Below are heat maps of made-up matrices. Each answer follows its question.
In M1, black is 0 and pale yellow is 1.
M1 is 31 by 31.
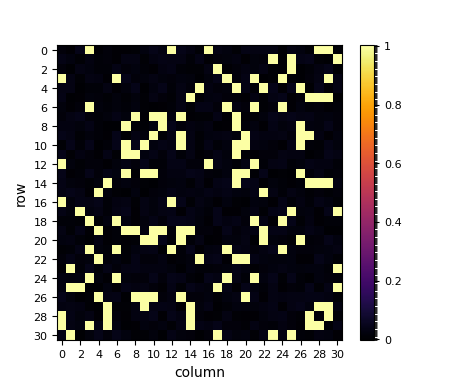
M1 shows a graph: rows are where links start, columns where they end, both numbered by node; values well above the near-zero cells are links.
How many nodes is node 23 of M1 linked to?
2
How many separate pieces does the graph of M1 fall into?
2
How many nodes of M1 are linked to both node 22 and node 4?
2
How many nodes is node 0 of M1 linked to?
5
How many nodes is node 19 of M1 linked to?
8
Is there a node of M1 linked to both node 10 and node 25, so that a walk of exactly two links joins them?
no
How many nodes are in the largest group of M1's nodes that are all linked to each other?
5
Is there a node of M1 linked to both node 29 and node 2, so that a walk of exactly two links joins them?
no
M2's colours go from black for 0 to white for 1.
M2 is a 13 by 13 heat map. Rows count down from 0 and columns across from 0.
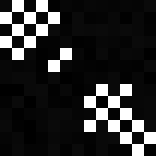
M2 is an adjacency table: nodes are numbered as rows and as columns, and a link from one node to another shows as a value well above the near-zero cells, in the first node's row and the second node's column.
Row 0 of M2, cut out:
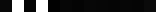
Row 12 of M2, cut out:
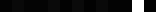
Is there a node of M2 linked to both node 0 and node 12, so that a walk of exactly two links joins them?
no
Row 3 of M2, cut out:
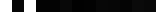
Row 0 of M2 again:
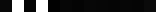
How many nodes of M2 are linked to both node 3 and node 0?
0
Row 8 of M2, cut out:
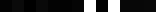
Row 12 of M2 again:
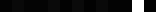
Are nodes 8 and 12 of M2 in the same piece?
yes
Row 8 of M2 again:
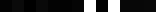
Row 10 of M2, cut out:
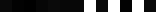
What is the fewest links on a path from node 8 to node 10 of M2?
2
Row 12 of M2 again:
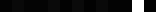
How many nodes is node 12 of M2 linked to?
1
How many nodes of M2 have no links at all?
1
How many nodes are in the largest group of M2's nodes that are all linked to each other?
2
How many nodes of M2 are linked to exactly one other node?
2
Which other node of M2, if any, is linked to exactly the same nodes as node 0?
node 2
